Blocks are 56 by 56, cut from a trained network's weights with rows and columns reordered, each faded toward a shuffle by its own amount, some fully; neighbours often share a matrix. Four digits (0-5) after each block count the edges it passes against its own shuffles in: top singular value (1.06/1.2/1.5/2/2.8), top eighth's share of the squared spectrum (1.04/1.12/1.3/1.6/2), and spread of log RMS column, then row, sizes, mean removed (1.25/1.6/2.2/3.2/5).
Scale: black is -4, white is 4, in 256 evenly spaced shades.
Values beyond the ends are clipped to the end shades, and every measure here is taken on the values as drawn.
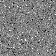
0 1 0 0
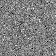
0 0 0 0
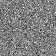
0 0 0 0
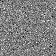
0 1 0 0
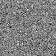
2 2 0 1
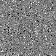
2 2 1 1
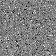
0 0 0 0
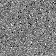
0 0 0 0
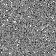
0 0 0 0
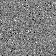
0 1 0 0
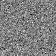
2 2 0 0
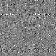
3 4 1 2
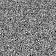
1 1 0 0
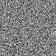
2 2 0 0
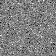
2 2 0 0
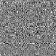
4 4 1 3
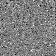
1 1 0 0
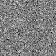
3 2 0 1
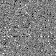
2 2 0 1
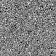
2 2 0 0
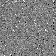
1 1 0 0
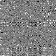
3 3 1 2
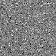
2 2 0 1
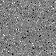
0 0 0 0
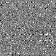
3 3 0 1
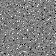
0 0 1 0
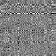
4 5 1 3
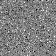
1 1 0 0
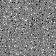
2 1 0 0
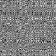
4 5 2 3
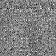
3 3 0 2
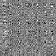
3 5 2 2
